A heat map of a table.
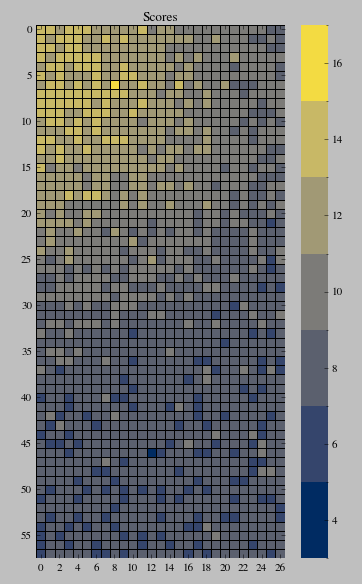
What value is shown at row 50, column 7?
6
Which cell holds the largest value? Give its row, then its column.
6, 8
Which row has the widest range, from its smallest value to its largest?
6
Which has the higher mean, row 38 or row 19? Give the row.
19
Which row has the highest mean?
7
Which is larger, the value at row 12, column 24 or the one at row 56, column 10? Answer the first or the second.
the first
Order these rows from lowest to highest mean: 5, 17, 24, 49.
49, 24, 17, 5
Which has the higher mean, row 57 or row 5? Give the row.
5
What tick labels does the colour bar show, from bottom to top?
4, 6, 8, 10, 12, 14, 16
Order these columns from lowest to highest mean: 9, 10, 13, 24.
24, 13, 9, 10
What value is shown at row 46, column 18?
6
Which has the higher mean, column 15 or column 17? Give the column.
15
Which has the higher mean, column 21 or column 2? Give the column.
2
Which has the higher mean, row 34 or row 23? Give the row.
23
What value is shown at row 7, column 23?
10
